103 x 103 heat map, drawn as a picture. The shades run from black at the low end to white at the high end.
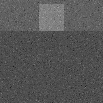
Odd patch: higher, in the top middle. Ninth with the highest average: top middle. Histogram: skewed, a long tail of high values. Seam: horizontal, 30% of the way down, the top part higher. Stripes: none.
